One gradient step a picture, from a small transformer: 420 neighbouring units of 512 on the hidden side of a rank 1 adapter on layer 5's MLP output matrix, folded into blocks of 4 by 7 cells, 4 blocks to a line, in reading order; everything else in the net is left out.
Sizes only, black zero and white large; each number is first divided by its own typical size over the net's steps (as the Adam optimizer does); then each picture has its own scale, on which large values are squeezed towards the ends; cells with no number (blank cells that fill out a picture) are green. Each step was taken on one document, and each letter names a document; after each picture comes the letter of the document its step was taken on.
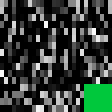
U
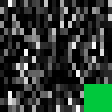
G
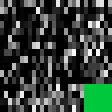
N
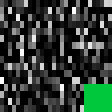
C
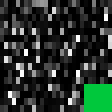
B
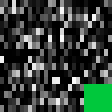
C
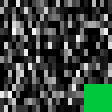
B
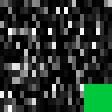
G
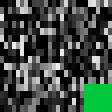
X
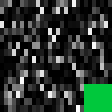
G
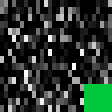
C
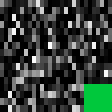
G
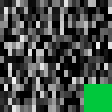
X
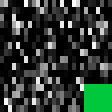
G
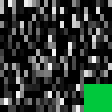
N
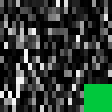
B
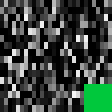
X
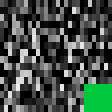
X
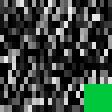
C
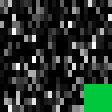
G
